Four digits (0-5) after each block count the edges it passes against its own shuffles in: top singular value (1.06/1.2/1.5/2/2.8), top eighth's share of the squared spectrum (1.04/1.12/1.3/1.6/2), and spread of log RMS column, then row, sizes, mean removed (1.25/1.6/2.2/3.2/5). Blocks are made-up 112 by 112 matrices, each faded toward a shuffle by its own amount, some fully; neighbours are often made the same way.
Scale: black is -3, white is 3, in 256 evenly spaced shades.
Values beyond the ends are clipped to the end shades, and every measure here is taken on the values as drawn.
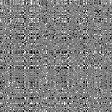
5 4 3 3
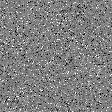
2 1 0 0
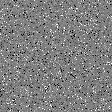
2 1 0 0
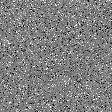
0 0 0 0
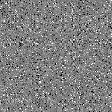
4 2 2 1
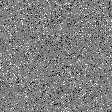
0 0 0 0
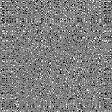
5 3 2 2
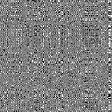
5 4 3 3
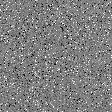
2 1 0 0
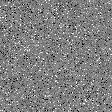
1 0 0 0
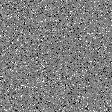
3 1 0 0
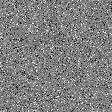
2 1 0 0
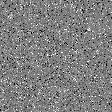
2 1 0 0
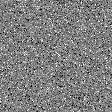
0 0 0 0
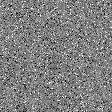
0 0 0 0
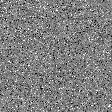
0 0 0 0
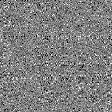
4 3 2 2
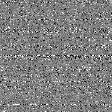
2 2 0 4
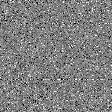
1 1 0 2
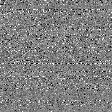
2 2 0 3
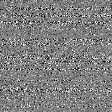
1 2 0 4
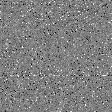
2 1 0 1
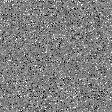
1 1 0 2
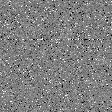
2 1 0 1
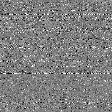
2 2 0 4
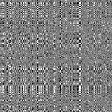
5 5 4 4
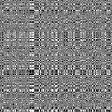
5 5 4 4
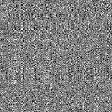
4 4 3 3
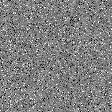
2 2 0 0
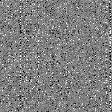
4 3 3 1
